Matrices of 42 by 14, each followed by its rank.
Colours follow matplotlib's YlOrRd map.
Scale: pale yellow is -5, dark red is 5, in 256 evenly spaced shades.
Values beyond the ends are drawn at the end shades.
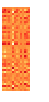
two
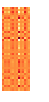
one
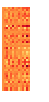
two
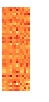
three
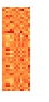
three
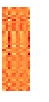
two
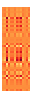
one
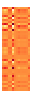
one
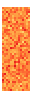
full rank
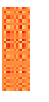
one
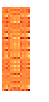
two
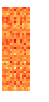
three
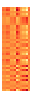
one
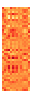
three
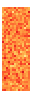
full rank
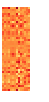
three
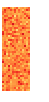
full rank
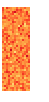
full rank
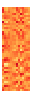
three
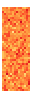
full rank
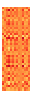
two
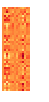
two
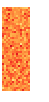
full rank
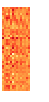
three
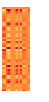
one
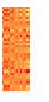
two
